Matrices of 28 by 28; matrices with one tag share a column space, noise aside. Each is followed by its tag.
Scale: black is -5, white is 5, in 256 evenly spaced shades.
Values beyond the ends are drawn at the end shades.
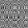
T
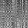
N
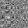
T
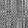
N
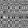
T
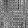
N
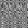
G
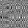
T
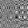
T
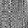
N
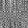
N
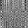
N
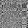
G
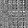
N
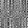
N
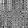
N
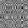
T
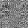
G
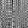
N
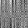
N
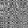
G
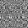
T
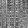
N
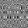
T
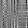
N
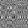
T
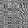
G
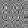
T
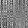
N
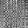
N
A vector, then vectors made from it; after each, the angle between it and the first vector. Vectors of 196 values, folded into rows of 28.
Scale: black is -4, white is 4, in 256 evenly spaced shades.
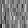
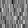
partly aligned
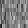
nearly parallel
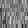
partly aligned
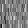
nearly parallel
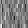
nearly opposite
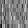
nearly parallel
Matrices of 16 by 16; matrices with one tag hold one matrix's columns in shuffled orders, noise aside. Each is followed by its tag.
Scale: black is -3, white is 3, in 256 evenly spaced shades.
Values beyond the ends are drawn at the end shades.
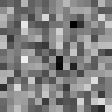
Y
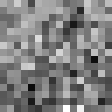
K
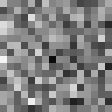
Y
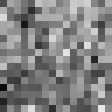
K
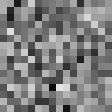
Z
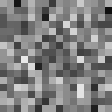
Z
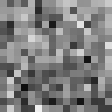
K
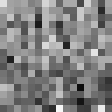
K
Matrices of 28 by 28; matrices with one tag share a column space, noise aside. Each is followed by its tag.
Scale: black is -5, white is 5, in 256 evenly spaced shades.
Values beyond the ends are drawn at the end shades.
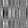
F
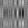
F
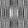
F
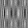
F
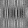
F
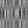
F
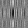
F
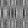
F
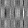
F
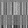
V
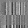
V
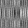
F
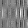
F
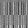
V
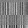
V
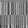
V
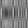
F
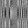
F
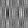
F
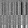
V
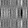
F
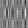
F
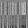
V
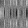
F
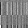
V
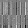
V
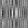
F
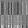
V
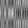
F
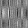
F
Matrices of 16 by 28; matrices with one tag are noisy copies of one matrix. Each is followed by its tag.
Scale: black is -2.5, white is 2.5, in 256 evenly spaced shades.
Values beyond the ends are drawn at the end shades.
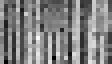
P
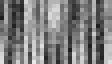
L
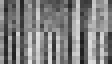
P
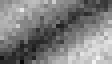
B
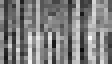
P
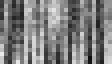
L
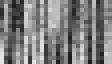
L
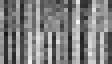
P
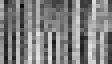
P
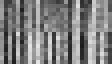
P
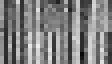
P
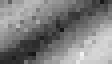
B
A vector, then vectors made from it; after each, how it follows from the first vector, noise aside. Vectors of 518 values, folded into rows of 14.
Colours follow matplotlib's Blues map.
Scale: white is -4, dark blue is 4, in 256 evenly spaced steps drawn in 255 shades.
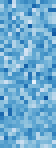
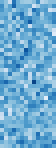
negated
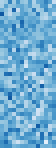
wrapped around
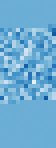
partly zeroed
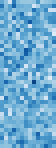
negated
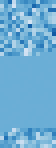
partly zeroed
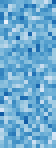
wrapped around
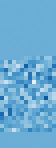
partly zeroed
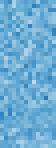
shrunk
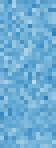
shrunk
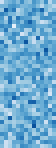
wrapped around
